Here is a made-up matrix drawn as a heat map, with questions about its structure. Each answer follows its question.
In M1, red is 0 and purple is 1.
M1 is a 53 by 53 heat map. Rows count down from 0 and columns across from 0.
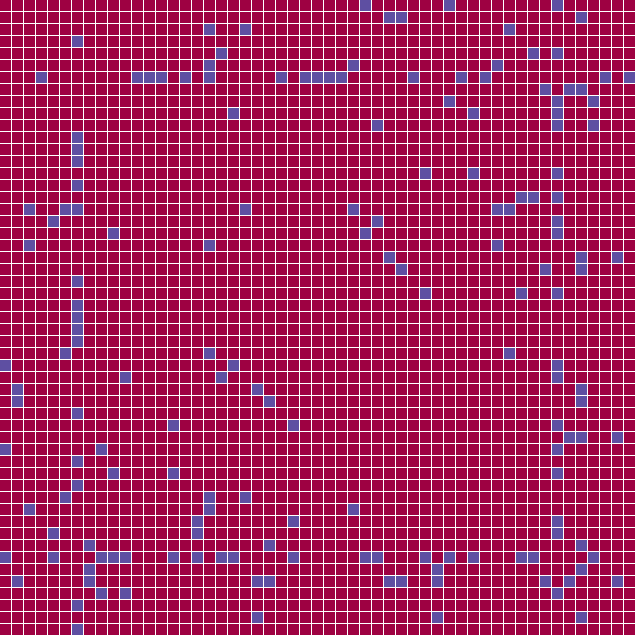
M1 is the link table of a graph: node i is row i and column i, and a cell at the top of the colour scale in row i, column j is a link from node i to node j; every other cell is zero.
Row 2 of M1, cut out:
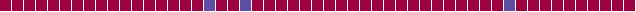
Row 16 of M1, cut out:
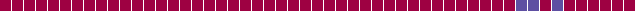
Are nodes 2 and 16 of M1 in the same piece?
no
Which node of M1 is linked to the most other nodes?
node 46
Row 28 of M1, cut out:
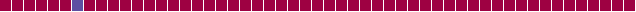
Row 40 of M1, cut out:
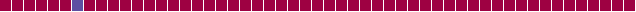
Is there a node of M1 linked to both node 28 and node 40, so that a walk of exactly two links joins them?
yes
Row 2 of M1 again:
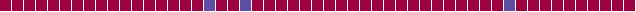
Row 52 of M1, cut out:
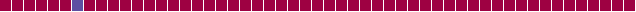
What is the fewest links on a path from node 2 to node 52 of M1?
3
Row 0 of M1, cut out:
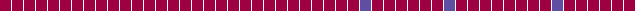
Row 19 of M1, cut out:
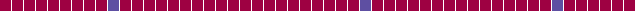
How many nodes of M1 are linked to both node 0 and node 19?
2
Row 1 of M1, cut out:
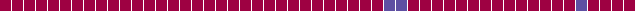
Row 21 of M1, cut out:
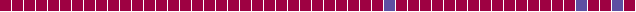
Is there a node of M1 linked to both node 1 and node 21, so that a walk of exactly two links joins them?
yes
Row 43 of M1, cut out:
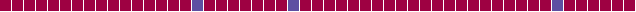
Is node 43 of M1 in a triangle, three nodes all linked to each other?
yes
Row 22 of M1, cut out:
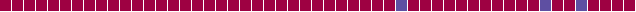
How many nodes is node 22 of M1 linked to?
3
